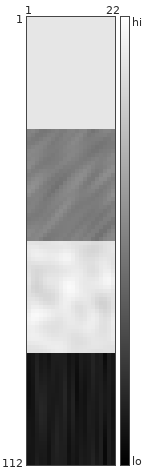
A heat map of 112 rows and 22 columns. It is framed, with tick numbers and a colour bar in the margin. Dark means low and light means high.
The table splits into 4 rows of 1 panel. Panel 1,1: very high, flat. Panel 2,1: middling, slanting up to the right, faint in contrast. Panel 3,1: very high, blotchy, faint in contrast. Panel 4,1: very low, streaked downward, faint in contrast.
